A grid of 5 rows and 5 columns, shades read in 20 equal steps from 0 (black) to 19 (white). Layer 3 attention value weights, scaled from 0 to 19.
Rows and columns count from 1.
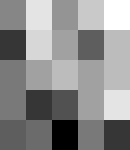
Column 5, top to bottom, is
19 14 14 17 4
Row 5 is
7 8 0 9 4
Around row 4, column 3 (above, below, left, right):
14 0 4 12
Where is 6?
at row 4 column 3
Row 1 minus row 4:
1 13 5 3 2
